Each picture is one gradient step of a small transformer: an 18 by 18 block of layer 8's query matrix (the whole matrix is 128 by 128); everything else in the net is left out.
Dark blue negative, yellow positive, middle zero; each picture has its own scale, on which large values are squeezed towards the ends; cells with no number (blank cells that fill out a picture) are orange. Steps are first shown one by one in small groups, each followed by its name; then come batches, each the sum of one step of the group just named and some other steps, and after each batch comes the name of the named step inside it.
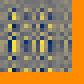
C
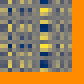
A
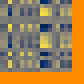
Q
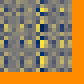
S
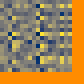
C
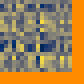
S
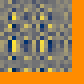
C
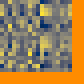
Q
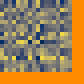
S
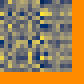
Q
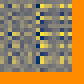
Q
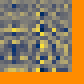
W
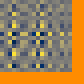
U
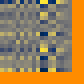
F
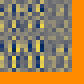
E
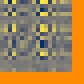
F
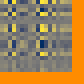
E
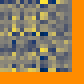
F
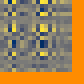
F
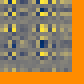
W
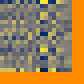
F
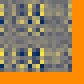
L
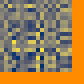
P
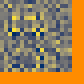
P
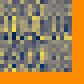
L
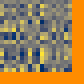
L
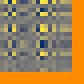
P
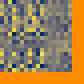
L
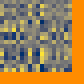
L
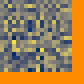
P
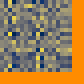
P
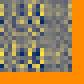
L
